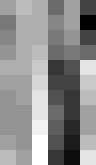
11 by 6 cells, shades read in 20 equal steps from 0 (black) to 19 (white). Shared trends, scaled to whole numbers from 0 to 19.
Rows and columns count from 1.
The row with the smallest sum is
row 2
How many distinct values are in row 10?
6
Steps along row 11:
down up down down up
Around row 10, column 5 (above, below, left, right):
3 1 6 14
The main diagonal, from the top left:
12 13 13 8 6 15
